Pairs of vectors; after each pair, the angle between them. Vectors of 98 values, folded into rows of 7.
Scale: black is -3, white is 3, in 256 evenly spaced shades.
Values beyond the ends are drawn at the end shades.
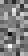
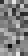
nearly opposite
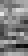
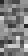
partly opposed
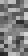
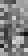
partly opposed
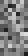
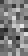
partly aligned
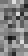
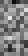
partly opposed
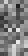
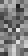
nearly parallel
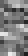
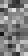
partly opposed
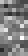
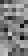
nearly opposite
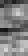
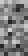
partly opposed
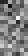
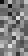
nearly parallel
